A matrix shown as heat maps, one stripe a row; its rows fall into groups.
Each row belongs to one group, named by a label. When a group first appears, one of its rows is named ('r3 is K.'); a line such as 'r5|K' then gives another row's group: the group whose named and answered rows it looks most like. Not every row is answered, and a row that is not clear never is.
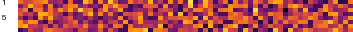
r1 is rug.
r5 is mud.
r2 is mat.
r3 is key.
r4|rug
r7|key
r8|mud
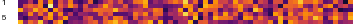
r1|mud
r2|mat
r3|rug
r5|mud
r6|rug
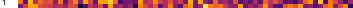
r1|rug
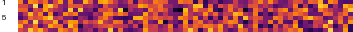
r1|rug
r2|key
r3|key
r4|mat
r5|mud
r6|key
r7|mat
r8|mat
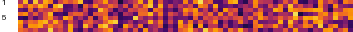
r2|rug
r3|mud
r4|key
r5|mud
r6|rug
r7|rug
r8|mat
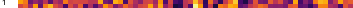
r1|key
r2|key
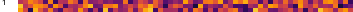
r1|mat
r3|key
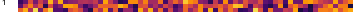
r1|mud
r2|mat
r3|key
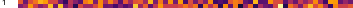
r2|mud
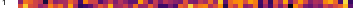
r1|mat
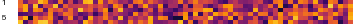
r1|rug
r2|key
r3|key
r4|mud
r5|key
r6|rug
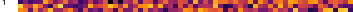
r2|rug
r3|mat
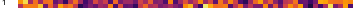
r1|key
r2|mat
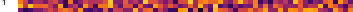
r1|mat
